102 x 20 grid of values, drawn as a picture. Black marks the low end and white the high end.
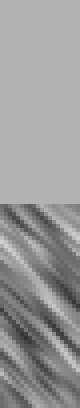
It is made of 2 by 1 panels. Panel 1,1: high, flat. Panel 2,1: middling, slanting down to the right, strong in contrast.
